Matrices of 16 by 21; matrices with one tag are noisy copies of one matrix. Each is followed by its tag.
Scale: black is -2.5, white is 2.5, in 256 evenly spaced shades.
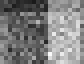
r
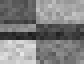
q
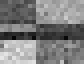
q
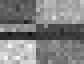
q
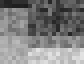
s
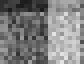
r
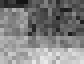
s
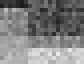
s
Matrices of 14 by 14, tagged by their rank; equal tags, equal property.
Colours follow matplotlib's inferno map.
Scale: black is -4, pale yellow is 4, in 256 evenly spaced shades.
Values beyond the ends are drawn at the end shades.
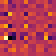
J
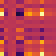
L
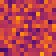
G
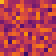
G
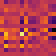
J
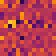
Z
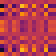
L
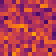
G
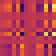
L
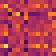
Z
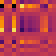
L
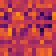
Z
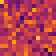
G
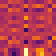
J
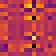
J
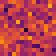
G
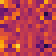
Z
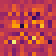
Z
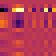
L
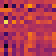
J
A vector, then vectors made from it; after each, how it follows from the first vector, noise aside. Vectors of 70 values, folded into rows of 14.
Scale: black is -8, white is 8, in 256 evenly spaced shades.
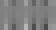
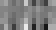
scaled up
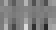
scaled up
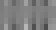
copied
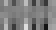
scaled up
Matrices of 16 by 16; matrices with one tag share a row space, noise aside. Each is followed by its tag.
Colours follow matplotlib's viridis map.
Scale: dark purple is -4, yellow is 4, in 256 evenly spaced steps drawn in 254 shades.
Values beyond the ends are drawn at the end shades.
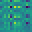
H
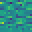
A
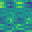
A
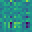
H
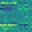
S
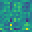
H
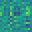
H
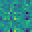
H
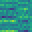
S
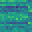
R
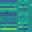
S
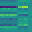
S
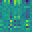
H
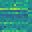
R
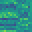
S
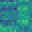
S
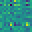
H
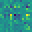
H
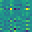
H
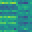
S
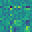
H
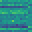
R
